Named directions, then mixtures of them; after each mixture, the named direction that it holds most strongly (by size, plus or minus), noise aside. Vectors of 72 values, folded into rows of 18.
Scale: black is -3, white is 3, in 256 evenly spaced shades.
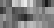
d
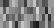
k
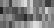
d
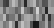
k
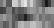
d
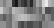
d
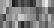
d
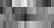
d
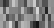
k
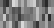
k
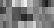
d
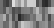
d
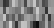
k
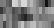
d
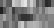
d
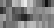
d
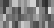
k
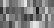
k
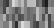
k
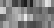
d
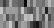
k
